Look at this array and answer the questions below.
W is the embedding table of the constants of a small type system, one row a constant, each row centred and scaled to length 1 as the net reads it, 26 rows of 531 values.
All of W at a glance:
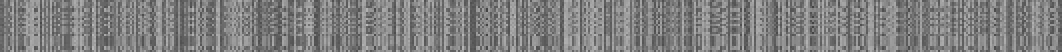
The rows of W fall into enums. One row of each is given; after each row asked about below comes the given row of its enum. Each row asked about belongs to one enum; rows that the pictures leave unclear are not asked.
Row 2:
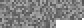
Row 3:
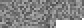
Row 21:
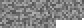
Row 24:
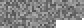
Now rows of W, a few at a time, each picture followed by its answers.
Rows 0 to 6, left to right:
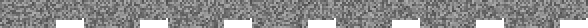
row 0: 21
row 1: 2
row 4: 24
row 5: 24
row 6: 2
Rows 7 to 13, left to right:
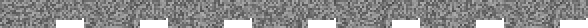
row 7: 21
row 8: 3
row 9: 24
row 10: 2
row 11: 3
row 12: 24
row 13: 3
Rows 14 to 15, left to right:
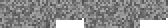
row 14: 2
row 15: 2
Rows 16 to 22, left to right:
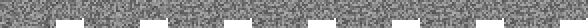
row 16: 3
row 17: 24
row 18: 21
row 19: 21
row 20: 21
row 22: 21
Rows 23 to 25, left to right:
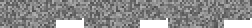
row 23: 24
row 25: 2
